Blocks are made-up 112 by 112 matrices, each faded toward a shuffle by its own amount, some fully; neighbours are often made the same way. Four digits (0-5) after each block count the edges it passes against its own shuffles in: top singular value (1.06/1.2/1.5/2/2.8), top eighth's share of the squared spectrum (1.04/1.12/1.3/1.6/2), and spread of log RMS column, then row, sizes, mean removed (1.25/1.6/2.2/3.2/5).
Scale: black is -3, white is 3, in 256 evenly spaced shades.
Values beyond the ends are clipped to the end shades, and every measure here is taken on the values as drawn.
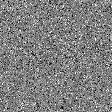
3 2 0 0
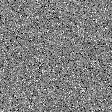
2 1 0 0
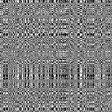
5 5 4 4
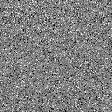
2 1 0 0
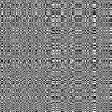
5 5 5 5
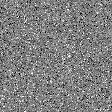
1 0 0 0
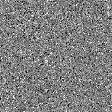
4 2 1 1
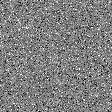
0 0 0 0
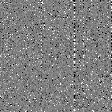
4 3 2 1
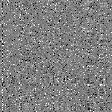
4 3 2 1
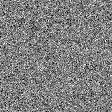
2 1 0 0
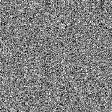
3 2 1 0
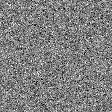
0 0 0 0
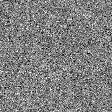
2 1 0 0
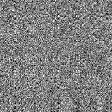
4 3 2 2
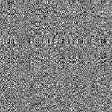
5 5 3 3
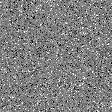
0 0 0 0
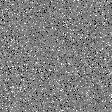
0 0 0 0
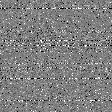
2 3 0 3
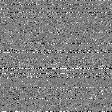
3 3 0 4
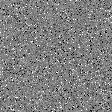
0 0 0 0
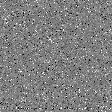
1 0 0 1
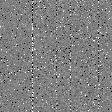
4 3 2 0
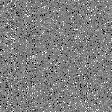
3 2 2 0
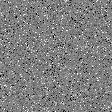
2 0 0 0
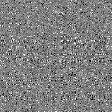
4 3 2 3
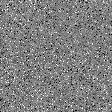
2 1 0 0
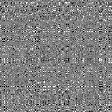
5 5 3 4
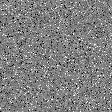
1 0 0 0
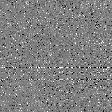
4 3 0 2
